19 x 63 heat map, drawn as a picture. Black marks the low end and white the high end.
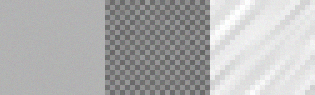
It is made of 1 by 3 panels. Panel 1,1: high, flat. Panel 1,2: middling, checkered. Panel 1,3: very high, slanting up to the right, faint in contrast.
